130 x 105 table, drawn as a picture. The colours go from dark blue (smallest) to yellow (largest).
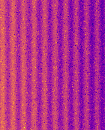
Histogram: bell-shaped. Stripes: upright, repeating 10 times. Odd rows or columns: none. Slope: up to the left.
